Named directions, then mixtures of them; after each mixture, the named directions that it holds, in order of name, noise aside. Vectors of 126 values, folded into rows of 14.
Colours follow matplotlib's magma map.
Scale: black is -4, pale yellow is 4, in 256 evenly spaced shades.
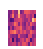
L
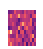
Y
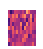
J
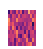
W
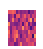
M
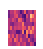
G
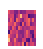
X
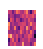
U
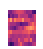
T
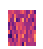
U, W, X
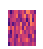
J, X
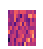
X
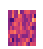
L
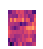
T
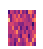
U, W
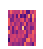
J, X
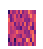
W, X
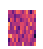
U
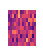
L, M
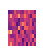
Y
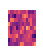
M, T, U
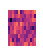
L, T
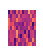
W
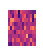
J, L, T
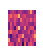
U, Y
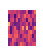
M, U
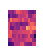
T, U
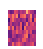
J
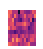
L, T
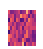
J, U, X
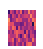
W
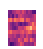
T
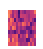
L, T, X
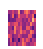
L, U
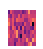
M, W
